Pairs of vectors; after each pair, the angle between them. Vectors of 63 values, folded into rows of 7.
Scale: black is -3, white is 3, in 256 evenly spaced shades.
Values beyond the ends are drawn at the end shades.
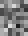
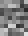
nearly parallel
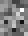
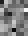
partly aligned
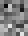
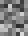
nearly parallel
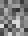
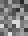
nearly parallel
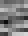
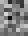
orthogonal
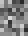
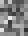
nearly parallel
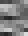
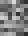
partly opposed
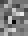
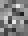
nearly opposite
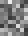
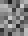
nearly opposite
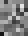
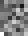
nearly opposite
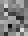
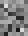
nearly parallel
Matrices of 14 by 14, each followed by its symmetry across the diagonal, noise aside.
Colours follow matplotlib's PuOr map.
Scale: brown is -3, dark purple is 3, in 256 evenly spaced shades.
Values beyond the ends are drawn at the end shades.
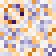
symmetric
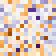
antisymmetric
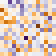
antisymmetric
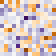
neither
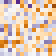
neither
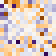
antisymmetric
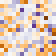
neither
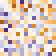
antisymmetric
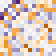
symmetric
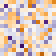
neither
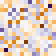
symmetric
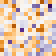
neither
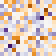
antisymmetric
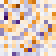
antisymmetric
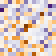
neither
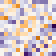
symmetric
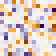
antisymmetric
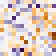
neither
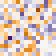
antisymmetric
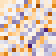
symmetric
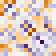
symmetric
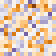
symmetric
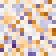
antisymmetric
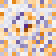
symmetric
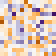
neither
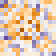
symmetric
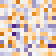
neither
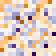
symmetric
